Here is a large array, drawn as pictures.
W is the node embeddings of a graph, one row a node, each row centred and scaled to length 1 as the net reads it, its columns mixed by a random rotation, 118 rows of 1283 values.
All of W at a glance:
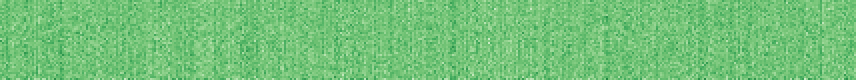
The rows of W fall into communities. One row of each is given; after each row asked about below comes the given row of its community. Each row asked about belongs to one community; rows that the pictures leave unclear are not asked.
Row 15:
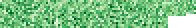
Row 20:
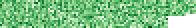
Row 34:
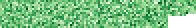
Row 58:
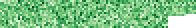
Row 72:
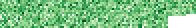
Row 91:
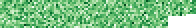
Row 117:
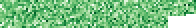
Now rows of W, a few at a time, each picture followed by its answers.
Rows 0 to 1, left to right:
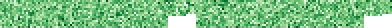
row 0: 34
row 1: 15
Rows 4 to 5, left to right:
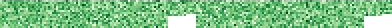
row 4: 58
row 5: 117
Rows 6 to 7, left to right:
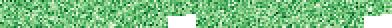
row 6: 15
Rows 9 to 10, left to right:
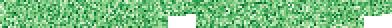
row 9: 117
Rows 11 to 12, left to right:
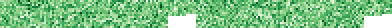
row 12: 72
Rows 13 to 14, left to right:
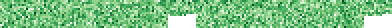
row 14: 72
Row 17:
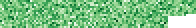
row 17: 117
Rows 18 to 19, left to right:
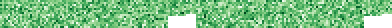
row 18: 72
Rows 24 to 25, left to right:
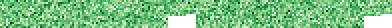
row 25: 58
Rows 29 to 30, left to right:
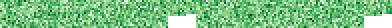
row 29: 117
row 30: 117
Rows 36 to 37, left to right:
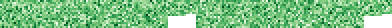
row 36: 34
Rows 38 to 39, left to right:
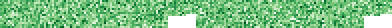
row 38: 72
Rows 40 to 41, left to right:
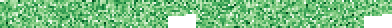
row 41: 15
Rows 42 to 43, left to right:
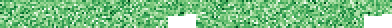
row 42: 91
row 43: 15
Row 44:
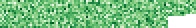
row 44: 34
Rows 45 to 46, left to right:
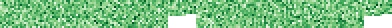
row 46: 91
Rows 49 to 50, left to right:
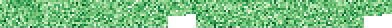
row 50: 34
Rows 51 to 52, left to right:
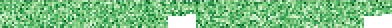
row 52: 20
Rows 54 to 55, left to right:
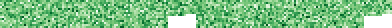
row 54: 91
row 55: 34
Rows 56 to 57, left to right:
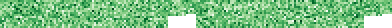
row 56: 58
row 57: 34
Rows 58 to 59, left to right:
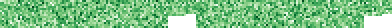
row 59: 34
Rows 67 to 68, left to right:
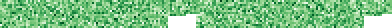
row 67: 117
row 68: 15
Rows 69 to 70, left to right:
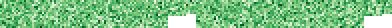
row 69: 15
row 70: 58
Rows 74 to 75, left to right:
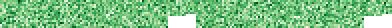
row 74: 117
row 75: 20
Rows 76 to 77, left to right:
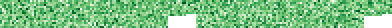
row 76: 117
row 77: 72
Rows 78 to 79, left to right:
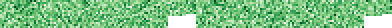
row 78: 91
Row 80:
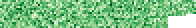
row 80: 15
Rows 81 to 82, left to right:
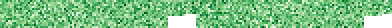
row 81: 91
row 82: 91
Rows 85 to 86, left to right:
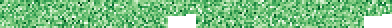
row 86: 117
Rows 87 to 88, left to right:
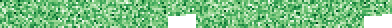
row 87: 117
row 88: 34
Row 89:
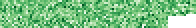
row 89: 72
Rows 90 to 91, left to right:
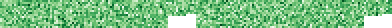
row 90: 15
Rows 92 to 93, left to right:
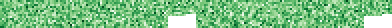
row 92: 34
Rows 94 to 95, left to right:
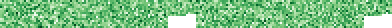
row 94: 15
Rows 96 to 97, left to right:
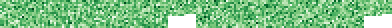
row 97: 117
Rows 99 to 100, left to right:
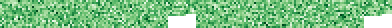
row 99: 34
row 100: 34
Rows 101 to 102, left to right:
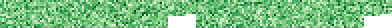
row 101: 15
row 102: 20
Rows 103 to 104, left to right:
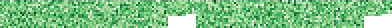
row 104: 34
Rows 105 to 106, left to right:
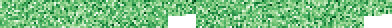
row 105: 91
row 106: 20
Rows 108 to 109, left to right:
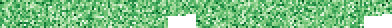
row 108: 20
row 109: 58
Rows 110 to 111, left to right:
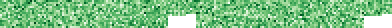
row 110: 91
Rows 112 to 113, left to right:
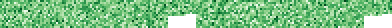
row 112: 72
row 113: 91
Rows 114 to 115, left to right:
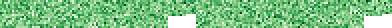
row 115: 117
